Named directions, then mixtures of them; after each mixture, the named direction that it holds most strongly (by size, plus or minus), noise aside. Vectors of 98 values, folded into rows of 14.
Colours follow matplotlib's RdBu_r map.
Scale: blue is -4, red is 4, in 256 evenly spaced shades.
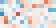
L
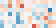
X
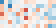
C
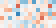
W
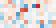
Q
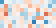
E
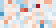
Q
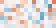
W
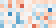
X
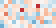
E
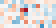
Q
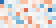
C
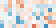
X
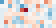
Q
